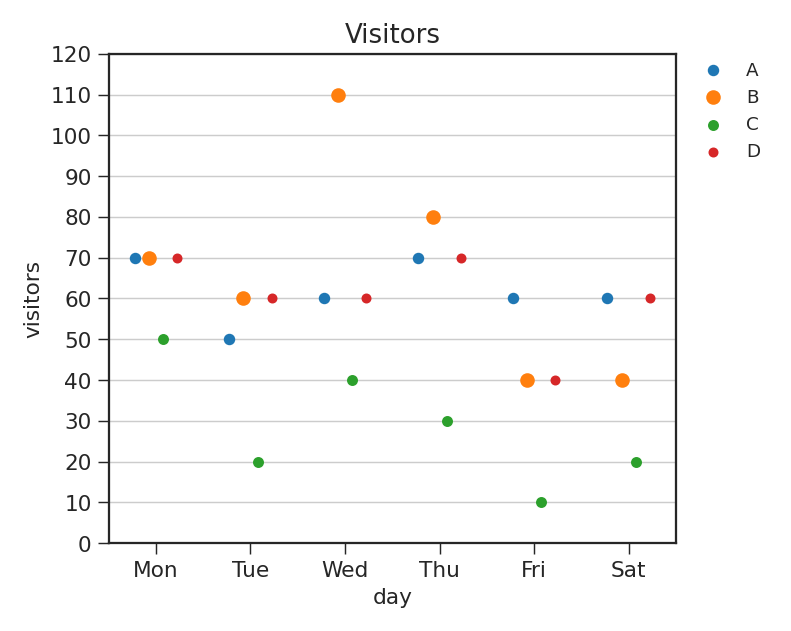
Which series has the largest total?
B
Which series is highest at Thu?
B
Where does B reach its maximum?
Wed
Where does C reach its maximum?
Mon
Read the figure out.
Title: Visitors
x-axis: day, ticks Mon Tue Wed Thu Fri Sat
y-axis: visitors, ticks 0 10 20 30 40 50 60 70 80 90 100 110 120
Legend: A, B, C, D
Values:
A: 70 50 60 70 60 60
B: 70 60 110 80 40 40
C: 50 20 40 30 10 20
D: 70 60 60 70 40 60
